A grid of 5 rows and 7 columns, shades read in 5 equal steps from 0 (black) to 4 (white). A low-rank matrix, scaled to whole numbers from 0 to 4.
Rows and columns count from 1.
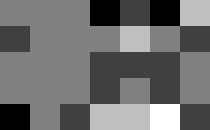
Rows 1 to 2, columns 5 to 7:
1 0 3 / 3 2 1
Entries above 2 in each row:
1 1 0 0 3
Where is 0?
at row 1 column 4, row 1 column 6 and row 5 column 1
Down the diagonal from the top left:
2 2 2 1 3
